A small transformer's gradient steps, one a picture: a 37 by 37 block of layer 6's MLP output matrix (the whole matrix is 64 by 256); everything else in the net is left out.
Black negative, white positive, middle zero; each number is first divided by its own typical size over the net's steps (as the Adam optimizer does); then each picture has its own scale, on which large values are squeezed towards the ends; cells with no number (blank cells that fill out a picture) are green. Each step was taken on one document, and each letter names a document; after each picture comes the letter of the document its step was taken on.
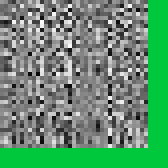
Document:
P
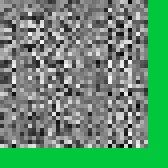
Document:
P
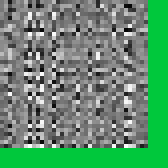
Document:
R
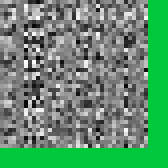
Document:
R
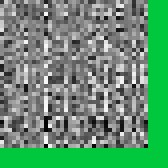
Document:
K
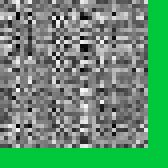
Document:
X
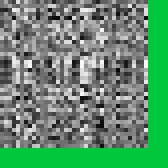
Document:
X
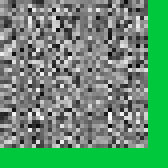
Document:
P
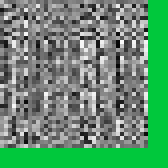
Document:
K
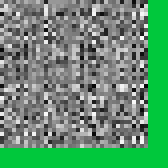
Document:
K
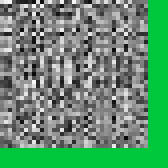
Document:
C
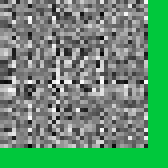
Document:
X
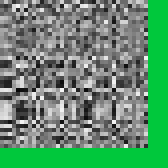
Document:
C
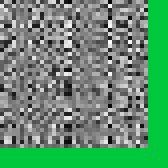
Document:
P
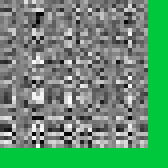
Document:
R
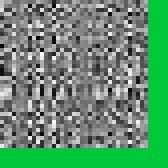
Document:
P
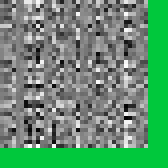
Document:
R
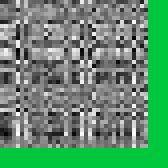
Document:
K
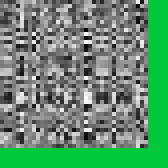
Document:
C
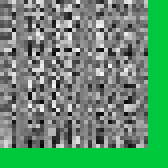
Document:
P
